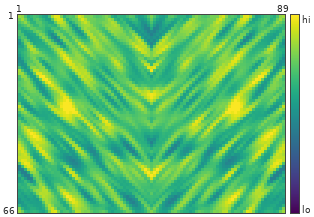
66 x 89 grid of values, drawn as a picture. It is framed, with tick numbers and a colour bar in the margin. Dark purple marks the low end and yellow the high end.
Mirror symmetry: left to right. Histogram: bell-shaped. Slope: none. Average level on the scale: 70%.
